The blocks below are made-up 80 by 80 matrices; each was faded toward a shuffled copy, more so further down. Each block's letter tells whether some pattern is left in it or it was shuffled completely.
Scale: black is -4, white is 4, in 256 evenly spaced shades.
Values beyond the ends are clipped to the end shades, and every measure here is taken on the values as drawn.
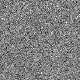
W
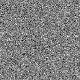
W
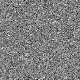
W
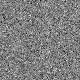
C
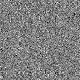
W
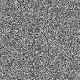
W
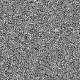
W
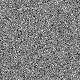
C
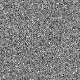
W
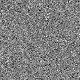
W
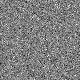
C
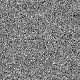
W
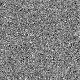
W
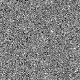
W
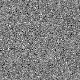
W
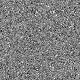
W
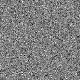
W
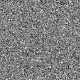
W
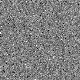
W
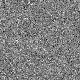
W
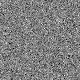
C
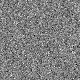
C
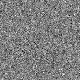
W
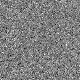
W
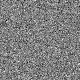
C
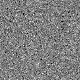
W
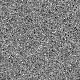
C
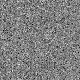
W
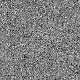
W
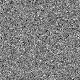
W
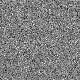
W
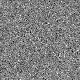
W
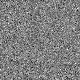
W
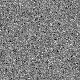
C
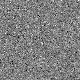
C
